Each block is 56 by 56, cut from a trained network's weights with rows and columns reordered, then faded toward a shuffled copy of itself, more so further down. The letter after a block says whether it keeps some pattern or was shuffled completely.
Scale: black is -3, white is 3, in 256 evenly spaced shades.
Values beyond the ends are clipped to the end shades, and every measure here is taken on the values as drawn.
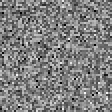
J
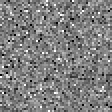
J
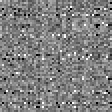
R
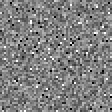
J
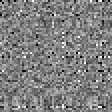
R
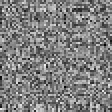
R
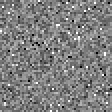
J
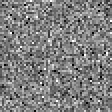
J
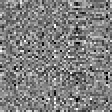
R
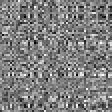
R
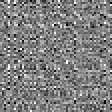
R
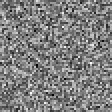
J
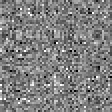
R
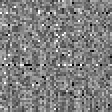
R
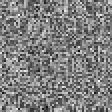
R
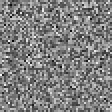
J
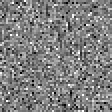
J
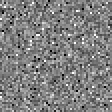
J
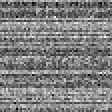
R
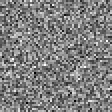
J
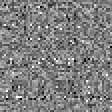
R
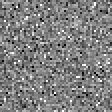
J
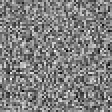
R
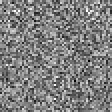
R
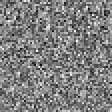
J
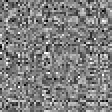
R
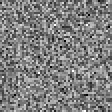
J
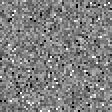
J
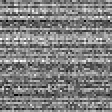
R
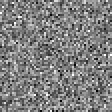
J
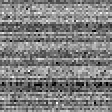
R
